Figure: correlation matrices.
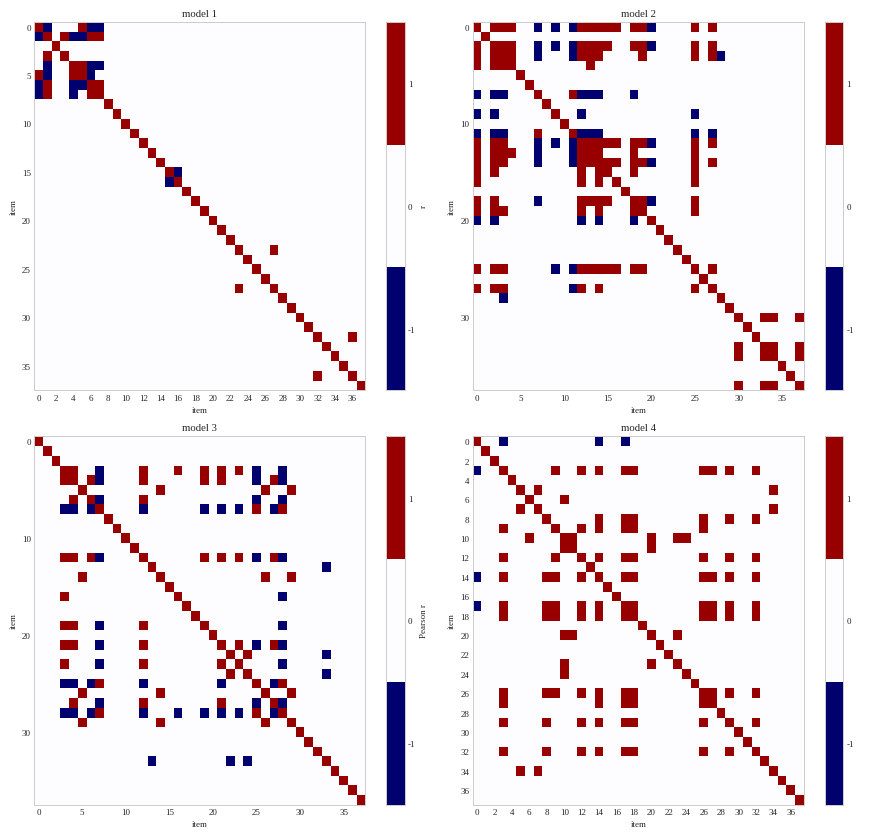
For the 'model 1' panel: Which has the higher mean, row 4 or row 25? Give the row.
25
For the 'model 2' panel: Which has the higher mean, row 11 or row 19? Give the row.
19
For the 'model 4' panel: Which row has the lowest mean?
0
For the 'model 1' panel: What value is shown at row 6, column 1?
1
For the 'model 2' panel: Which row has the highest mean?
25
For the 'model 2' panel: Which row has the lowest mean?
11
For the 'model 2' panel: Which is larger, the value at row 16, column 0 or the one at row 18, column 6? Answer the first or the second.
the first
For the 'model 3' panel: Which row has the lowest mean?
28
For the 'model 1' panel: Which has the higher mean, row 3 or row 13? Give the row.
3
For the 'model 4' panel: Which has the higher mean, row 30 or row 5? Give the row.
5
